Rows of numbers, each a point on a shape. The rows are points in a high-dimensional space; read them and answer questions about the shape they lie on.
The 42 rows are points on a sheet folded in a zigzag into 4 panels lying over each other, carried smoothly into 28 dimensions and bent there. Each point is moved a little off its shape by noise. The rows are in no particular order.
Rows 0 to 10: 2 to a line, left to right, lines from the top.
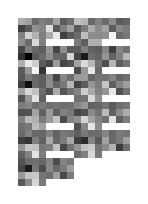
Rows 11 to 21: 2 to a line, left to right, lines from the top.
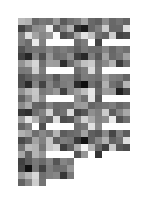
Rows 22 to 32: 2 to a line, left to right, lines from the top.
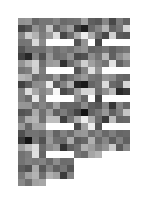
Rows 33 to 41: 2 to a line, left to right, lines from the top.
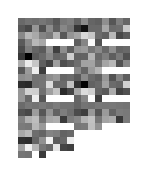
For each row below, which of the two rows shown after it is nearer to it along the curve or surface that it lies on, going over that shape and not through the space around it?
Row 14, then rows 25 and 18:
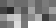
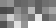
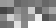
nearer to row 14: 25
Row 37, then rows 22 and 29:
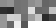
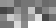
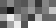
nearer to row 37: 22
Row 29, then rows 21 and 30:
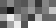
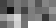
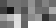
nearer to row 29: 21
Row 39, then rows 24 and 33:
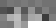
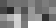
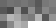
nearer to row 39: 24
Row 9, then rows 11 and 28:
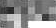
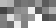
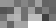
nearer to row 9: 28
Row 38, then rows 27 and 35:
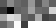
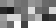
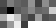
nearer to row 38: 35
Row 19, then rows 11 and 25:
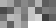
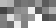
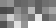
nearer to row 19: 11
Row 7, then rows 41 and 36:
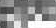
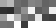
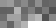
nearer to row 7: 36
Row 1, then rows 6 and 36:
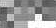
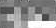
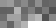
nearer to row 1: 36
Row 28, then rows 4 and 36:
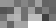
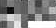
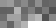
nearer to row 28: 36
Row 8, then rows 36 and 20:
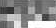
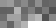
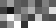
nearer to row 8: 20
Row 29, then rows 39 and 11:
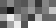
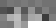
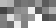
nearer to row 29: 39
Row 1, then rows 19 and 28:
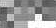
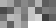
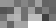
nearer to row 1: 28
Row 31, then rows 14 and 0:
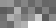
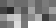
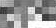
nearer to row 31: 14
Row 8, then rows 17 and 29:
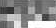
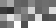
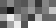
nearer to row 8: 29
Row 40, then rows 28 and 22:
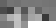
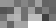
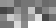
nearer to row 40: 28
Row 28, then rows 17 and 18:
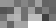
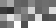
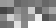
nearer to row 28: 18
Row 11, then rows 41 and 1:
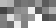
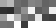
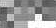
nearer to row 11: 41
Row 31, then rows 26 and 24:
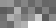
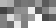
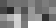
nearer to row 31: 24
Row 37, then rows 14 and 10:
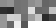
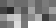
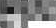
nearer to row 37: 14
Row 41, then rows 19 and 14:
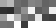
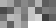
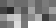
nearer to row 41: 19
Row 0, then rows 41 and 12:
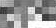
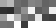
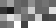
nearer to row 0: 41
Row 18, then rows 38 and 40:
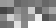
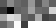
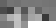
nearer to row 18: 40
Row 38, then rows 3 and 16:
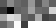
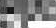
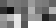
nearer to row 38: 3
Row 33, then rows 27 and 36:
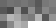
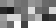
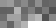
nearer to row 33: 36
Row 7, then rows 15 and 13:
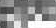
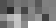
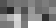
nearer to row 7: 13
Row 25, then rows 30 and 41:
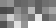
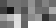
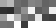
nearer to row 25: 30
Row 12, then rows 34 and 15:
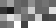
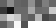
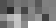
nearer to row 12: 34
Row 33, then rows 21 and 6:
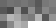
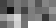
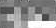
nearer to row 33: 21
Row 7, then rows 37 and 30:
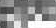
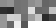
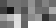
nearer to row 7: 30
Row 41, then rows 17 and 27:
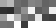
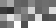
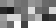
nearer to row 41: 27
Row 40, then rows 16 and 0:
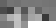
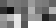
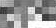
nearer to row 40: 16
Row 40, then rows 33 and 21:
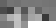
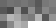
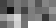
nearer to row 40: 21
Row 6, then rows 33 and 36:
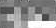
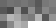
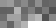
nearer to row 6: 36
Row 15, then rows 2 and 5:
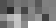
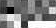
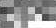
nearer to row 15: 2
